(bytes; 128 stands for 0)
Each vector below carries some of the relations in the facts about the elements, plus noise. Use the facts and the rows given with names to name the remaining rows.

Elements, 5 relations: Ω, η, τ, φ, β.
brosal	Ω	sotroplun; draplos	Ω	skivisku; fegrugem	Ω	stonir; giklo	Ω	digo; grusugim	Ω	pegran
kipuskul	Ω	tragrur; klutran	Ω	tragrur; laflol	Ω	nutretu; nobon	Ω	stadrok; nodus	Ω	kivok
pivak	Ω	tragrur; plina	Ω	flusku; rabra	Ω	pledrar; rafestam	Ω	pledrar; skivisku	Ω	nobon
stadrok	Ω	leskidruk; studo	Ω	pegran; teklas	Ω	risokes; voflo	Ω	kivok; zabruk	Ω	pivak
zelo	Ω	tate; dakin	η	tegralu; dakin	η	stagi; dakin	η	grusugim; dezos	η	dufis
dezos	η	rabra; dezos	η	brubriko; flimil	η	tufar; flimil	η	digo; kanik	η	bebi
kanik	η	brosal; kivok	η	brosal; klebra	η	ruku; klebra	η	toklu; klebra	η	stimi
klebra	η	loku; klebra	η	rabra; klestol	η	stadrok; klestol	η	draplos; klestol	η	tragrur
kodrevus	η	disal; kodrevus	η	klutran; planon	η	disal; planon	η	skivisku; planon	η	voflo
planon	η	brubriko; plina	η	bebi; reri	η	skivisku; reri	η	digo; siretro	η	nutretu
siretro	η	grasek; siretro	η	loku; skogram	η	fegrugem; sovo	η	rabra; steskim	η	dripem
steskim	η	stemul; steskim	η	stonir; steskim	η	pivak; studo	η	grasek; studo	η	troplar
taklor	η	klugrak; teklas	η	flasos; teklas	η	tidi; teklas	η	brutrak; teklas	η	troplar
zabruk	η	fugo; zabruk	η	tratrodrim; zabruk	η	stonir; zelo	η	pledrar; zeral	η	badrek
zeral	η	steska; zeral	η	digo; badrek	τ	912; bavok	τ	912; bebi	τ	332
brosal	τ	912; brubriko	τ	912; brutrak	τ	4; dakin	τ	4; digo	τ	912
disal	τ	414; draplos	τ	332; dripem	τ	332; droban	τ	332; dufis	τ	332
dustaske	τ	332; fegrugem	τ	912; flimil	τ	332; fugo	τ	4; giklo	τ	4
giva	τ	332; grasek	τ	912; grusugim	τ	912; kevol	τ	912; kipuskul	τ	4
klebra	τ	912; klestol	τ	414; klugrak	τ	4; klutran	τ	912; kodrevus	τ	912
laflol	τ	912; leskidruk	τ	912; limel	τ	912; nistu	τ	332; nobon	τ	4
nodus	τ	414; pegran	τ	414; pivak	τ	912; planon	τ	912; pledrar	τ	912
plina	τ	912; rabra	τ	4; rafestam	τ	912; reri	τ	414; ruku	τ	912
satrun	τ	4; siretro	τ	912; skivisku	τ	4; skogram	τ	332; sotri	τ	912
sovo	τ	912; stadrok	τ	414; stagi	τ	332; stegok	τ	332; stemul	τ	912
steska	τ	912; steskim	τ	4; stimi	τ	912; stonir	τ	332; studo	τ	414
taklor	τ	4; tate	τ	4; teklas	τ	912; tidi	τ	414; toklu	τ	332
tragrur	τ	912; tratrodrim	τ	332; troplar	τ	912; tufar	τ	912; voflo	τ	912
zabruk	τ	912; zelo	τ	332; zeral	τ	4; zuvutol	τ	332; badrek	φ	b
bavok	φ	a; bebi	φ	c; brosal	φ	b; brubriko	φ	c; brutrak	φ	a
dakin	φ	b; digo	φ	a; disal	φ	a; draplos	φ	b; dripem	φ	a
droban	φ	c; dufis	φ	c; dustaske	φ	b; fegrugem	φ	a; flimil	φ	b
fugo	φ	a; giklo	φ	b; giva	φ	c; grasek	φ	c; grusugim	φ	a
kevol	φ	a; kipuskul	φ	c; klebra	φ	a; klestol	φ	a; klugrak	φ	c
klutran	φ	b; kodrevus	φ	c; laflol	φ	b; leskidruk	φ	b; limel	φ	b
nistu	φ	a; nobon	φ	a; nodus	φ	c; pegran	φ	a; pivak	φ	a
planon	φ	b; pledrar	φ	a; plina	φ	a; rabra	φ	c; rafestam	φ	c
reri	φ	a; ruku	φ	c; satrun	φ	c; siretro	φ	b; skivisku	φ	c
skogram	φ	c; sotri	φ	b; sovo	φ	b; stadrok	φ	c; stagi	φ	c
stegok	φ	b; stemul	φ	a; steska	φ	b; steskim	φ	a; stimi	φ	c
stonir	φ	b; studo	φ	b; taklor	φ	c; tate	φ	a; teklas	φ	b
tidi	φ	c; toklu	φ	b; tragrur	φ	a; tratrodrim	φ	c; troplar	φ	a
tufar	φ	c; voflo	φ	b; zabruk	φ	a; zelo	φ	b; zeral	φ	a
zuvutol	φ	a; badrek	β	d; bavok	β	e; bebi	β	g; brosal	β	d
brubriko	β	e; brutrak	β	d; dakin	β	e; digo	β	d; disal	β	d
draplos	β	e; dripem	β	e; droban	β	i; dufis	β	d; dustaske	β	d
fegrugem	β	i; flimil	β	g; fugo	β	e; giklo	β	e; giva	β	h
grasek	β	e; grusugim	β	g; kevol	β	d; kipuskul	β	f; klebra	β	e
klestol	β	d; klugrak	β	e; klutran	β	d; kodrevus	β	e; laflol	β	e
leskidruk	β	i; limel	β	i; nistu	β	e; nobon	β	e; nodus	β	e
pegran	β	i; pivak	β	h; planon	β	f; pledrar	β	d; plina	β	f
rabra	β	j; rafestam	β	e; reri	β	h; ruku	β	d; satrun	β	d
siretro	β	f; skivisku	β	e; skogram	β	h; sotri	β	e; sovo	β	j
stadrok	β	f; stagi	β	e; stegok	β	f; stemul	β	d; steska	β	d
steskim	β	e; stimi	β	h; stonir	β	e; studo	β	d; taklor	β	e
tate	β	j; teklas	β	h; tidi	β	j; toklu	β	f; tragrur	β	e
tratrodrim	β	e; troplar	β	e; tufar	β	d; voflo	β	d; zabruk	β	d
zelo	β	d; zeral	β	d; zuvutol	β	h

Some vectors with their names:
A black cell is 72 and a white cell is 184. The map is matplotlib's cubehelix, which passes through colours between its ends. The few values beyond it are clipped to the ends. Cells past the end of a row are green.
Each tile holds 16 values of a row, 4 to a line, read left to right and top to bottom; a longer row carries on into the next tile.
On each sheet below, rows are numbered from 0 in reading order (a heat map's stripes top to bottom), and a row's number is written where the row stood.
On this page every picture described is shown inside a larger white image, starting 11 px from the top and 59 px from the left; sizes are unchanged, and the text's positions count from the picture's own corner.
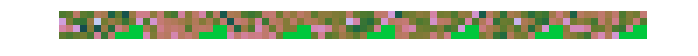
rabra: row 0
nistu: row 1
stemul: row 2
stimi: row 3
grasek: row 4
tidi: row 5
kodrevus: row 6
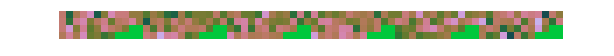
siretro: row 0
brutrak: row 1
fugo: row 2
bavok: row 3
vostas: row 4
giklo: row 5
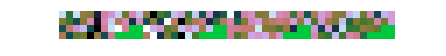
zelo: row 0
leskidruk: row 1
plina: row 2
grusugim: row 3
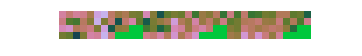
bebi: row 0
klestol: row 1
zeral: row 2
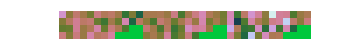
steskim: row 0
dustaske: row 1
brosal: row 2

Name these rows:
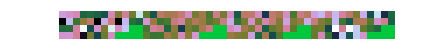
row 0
pledrar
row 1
nodus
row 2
teklas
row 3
kivok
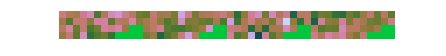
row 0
stegok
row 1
tratrodrim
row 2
laflol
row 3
disal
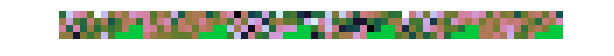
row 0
stagi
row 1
sovo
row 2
nobon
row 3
taklor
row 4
tegralu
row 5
reri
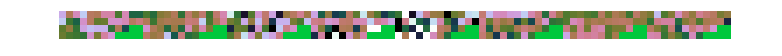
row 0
kanik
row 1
voflo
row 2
fegrugem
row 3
draplos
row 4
tragrur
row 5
dakin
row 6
troplar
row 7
stonir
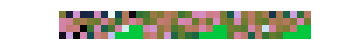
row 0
skivisku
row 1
toklu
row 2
nutretu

